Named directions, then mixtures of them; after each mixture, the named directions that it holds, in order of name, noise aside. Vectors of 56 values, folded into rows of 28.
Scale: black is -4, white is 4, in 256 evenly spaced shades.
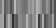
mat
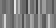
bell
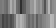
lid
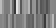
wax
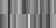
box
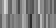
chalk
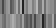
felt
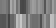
box, lid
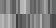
box, lid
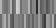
bell, wax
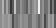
bell, chalk, mat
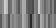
chalk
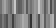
chalk, lid, mat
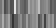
bell, mat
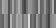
box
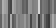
box, chalk, mat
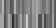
mat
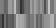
lid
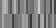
chalk, mat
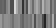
bell, felt, mat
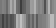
lid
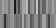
bell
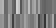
mat, wax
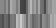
box, lid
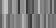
chalk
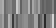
mat, wax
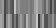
mat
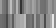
lid, wax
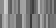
chalk, lid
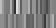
wax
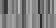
chalk
